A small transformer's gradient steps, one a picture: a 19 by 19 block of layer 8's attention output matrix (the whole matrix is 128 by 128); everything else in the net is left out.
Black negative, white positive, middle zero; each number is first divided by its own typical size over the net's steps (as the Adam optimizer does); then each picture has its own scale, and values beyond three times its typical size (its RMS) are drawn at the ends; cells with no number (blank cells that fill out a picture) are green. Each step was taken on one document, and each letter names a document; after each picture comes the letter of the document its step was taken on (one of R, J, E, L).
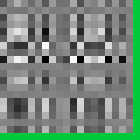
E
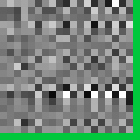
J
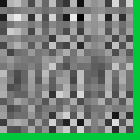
E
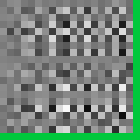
J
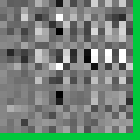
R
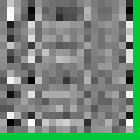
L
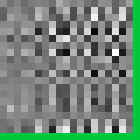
J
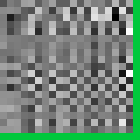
J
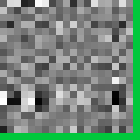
L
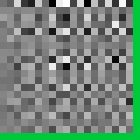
J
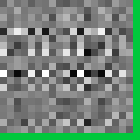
E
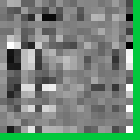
L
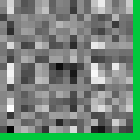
L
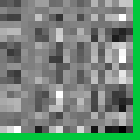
R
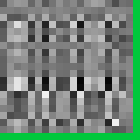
E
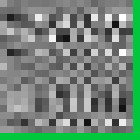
R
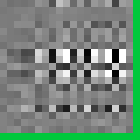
R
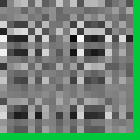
E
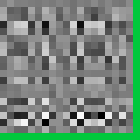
E
